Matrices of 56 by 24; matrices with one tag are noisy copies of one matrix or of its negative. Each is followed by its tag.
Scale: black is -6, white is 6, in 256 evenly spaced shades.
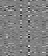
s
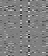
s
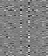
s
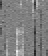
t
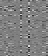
s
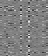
s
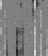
t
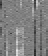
t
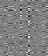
s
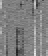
t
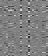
s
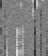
t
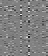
s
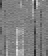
t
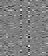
s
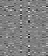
s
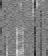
t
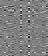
s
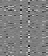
s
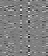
s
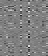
s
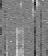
t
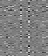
s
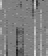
t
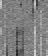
t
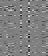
s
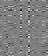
s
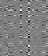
s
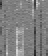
t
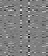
s
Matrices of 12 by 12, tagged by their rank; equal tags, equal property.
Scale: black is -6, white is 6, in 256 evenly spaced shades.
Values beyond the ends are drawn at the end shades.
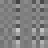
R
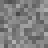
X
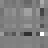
R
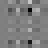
R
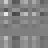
R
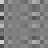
R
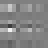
R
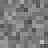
X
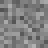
X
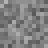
X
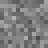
X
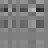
R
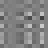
R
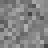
X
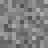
X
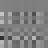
R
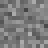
X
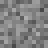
X
